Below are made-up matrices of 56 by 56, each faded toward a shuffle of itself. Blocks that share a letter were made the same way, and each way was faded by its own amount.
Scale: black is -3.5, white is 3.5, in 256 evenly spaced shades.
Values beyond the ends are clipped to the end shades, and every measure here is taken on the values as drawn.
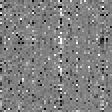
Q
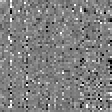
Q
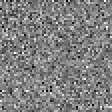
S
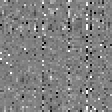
Q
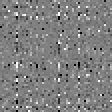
Q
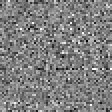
S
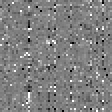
Q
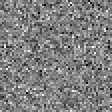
S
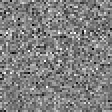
S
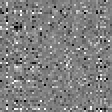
Q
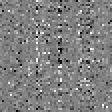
Q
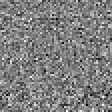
S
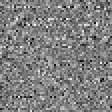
S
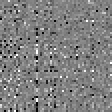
Q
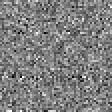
S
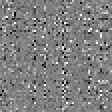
Q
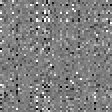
Q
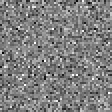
S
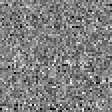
S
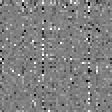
Q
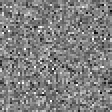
S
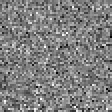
S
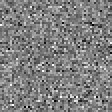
S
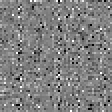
Q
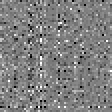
Q
